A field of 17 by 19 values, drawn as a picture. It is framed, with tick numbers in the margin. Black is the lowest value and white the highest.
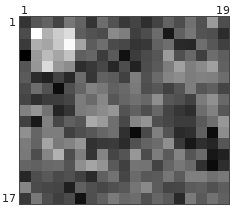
Ninth with the highest average: top left. Stripes: none. Roughest part: top left. Average level on the scale: 40%. Mirror symmetry: none. Odd patch: higher, in the top left.
